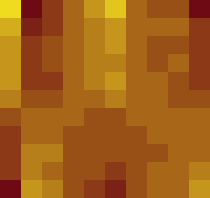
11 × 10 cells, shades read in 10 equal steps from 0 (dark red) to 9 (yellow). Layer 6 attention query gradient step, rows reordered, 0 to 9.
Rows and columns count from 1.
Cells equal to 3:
29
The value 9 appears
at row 1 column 1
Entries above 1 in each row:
8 9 10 10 10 10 10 10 10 10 8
